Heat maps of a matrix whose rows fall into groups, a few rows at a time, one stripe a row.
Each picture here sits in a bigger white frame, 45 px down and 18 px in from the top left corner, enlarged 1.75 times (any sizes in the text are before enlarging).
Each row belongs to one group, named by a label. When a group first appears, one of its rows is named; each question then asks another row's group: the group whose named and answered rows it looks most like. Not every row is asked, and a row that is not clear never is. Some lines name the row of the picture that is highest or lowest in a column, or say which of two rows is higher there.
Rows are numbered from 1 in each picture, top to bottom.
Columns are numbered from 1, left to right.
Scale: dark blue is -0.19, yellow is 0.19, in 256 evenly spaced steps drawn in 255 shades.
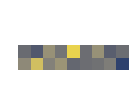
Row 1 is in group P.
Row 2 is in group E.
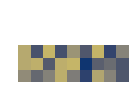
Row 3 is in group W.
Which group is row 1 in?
P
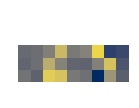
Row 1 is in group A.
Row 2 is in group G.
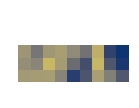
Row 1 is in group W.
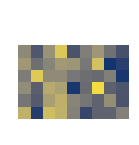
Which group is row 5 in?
G
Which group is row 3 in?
E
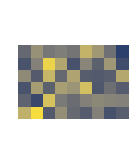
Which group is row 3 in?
P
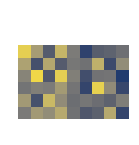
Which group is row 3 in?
E
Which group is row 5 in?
P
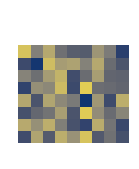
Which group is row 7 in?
W
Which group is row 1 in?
W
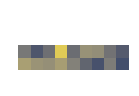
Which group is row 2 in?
E
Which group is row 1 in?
A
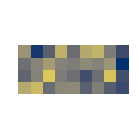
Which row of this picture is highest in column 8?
3
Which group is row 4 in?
E
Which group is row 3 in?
G
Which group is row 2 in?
G
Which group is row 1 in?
A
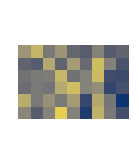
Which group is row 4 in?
A
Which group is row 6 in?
W
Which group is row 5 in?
W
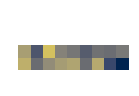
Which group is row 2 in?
W
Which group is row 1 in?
P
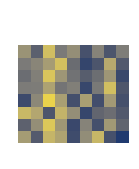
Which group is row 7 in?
G
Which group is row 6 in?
E
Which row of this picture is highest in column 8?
4
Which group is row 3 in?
G
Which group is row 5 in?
G
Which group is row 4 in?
G
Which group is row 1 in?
P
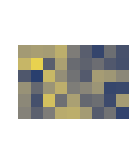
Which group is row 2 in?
E
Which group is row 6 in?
A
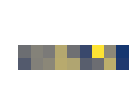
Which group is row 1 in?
W
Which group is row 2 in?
G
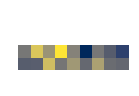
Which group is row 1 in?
E
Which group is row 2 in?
P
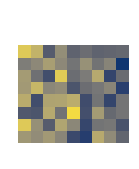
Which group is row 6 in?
P
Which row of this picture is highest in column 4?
3
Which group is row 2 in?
G
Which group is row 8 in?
W
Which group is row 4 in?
E
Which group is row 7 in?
E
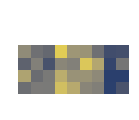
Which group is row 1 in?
A
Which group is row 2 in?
A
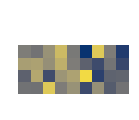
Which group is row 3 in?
A
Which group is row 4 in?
P
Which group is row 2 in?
E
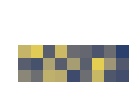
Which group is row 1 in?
E
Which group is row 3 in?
W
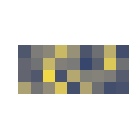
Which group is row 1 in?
G
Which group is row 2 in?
G
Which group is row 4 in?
A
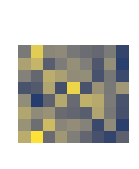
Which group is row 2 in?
E
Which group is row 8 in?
E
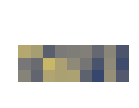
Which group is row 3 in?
G
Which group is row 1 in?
E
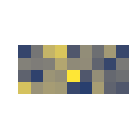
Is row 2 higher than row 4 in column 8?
No
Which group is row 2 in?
A
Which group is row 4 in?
W
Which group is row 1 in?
G
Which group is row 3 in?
P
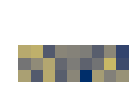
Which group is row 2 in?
G
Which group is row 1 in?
E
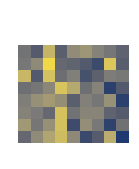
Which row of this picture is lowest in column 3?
6
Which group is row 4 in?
A
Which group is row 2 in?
G
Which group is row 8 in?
G
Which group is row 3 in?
P
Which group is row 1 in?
P
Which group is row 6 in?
A
